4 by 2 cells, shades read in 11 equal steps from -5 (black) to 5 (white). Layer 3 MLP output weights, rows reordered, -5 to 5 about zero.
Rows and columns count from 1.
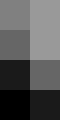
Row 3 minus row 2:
-3 -2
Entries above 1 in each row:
0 0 0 0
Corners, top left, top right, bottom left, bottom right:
0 1 -5 -4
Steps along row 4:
up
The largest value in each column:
0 1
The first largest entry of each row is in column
2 2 2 2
